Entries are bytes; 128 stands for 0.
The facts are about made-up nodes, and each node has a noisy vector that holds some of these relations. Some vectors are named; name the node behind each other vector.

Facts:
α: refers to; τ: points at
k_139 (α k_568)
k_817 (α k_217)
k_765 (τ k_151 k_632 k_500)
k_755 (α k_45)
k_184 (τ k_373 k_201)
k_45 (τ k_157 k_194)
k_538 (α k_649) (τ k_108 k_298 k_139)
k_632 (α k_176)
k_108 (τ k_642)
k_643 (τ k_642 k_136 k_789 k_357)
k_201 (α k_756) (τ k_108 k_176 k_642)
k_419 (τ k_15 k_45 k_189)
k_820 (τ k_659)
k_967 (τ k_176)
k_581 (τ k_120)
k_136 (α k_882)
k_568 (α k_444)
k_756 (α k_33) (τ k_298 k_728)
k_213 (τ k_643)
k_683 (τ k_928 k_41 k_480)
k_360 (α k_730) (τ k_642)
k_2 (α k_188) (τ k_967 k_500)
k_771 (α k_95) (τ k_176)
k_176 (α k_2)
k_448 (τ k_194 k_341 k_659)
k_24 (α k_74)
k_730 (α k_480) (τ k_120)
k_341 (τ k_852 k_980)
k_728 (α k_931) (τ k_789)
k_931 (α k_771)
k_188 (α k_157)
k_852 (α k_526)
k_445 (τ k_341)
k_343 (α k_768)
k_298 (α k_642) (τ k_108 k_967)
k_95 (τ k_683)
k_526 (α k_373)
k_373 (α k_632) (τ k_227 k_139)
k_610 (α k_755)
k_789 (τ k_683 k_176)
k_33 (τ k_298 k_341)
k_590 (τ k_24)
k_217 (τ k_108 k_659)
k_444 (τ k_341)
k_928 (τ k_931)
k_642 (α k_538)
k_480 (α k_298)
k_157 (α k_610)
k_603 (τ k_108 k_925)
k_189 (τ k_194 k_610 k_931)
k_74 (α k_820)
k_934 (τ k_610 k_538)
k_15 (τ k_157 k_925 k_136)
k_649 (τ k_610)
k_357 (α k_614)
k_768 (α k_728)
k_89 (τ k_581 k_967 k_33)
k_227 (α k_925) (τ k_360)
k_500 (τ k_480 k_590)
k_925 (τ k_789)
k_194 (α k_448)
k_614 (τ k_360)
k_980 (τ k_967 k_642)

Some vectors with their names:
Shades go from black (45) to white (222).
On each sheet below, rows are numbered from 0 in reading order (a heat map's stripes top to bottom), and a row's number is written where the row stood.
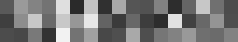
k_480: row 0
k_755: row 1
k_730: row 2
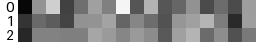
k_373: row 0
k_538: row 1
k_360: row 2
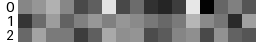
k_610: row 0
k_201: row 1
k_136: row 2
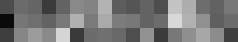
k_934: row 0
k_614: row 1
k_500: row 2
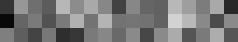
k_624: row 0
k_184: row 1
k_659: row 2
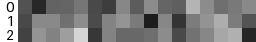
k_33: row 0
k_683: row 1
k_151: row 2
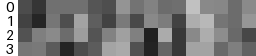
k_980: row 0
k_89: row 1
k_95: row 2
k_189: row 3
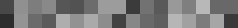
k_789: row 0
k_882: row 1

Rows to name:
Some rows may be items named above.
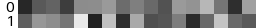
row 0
k_538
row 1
k_480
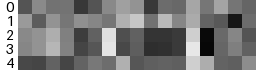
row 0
k_925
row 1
k_728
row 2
k_610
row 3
k_610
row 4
k_217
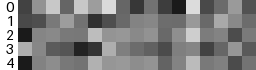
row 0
k_755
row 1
k_967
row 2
k_227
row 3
k_194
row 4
k_227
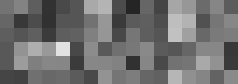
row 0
k_189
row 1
k_448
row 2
k_820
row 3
k_24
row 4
k_41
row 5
k_980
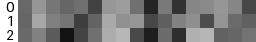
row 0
k_928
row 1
k_136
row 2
k_419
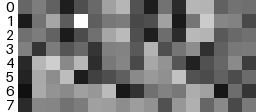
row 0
k_419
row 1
k_765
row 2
k_419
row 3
k_852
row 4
k_632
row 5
k_176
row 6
k_188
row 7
k_360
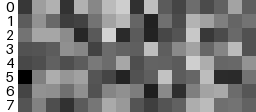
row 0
k_526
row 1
k_15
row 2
k_157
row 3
k_120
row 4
k_217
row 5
k_2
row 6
k_683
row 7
k_649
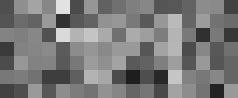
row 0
k_24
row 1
k_108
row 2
k_768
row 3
k_139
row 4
k_357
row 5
k_45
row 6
k_756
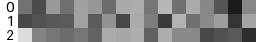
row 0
k_771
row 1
k_298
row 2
k_931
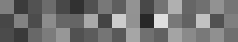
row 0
k_341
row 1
k_642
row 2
k_581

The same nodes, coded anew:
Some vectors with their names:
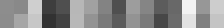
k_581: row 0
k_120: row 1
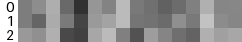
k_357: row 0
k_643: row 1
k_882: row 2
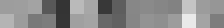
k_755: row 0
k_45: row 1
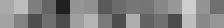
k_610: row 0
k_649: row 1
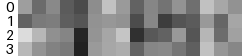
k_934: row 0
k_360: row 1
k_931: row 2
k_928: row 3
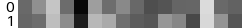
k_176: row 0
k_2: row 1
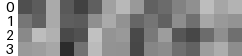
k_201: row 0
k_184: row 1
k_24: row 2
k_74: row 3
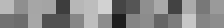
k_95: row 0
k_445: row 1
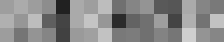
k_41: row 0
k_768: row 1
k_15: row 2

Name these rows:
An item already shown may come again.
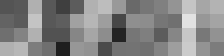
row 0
k_201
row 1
k_89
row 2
k_341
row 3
k_610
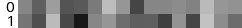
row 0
k_217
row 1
k_373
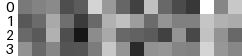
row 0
k_730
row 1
k_756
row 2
k_373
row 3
k_448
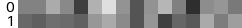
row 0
k_765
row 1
k_538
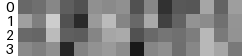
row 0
k_360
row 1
k_139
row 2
k_980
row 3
k_820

